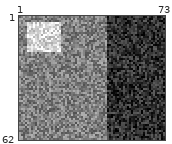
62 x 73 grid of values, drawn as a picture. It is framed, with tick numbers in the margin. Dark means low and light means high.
No regular stripes run through it. A vertical seam about 60% of the way across splits the table, and the left part is higher. On average the colour sits 40% of the way up the scale. The histogram is bell-shaped. The ninth with the highest average is the top left. An odd patch, higher than its surroundings, sits in the top left.
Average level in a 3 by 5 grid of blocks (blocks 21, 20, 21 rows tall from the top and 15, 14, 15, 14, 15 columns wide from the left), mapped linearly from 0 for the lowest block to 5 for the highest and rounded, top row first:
54300 | 33300 | 33300
